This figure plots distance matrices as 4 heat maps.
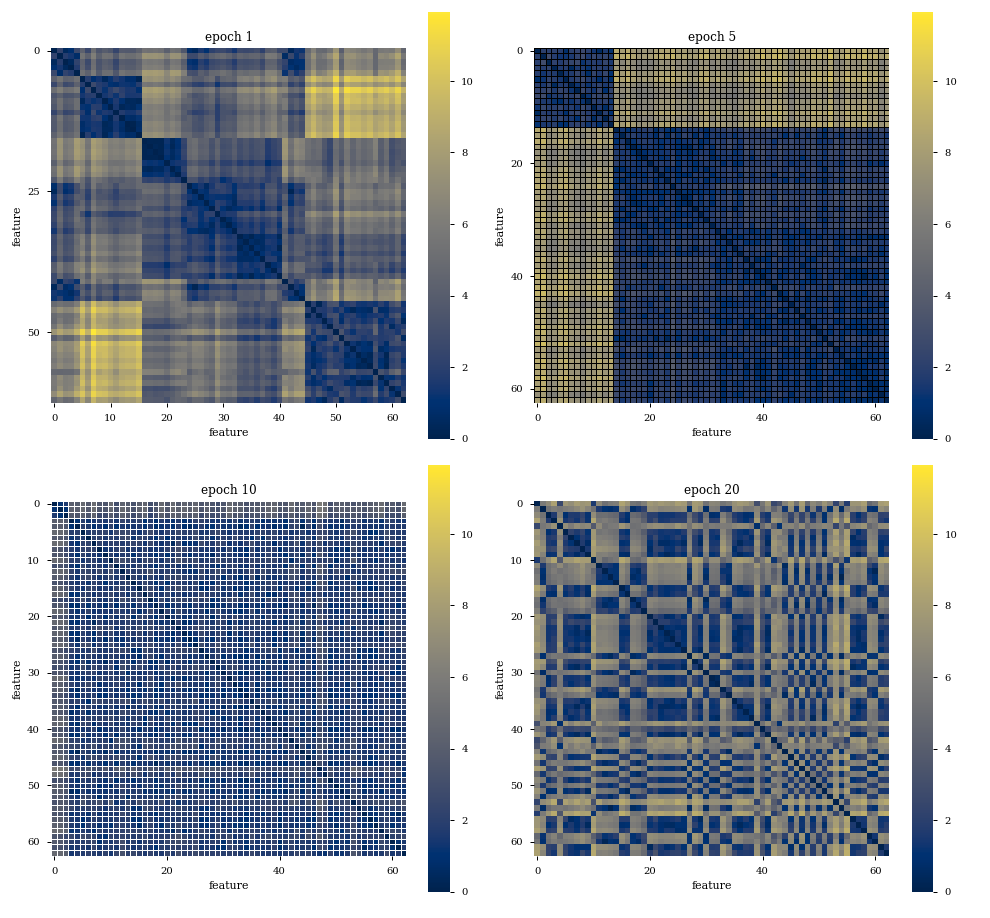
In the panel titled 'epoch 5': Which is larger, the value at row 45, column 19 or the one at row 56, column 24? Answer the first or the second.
the second
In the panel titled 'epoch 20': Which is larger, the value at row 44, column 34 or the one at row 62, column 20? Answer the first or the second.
the second
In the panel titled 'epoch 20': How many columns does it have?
63
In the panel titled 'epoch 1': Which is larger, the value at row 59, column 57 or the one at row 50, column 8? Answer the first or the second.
the second
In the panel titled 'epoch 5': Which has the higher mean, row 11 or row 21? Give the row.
11
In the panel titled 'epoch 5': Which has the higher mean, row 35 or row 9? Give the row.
9
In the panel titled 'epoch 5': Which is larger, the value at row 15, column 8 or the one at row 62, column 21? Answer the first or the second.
the first
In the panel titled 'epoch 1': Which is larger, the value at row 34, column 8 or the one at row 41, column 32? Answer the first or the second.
the first
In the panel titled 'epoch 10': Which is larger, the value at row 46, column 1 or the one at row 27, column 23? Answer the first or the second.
the first
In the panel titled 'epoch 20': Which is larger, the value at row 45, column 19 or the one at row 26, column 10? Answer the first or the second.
the second
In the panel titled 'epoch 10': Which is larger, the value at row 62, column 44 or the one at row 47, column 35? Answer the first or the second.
the second
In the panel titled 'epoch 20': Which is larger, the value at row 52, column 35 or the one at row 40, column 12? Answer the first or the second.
the first
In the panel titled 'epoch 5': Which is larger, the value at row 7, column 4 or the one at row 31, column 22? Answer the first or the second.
the first
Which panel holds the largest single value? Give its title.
epoch 1
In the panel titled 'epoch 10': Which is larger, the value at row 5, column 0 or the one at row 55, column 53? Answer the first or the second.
the first
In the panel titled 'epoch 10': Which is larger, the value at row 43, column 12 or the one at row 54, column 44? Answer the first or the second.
the first
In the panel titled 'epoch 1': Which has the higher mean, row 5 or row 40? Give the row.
5
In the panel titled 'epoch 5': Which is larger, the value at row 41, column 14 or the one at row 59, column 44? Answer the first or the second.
the first
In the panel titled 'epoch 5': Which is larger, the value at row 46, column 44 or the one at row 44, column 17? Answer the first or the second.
the second
